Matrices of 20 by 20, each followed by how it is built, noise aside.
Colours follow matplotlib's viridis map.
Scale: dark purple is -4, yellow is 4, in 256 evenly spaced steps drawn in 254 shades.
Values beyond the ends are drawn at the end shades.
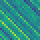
Toeplitz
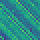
Toeplitz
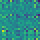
low rank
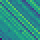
Toeplitz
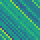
Toeplitz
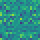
low rank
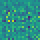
low rank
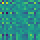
low rank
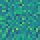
low rank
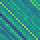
Toeplitz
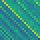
Toeplitz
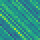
Toeplitz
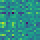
low rank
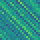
Toeplitz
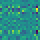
low rank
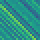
Toeplitz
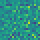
low rank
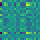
low rank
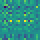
low rank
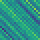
Toeplitz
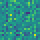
low rank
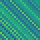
Toeplitz
